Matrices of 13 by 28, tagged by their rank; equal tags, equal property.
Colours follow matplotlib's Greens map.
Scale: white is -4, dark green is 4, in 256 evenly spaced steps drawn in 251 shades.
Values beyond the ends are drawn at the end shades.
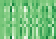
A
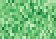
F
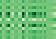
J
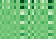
J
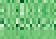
A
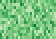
F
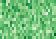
F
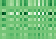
J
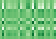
J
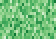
F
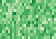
F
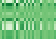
J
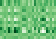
A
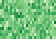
F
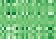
A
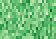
F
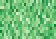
F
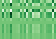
J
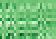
A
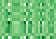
A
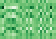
A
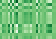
J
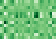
A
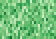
F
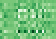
A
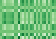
J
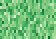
F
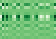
J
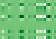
J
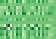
A
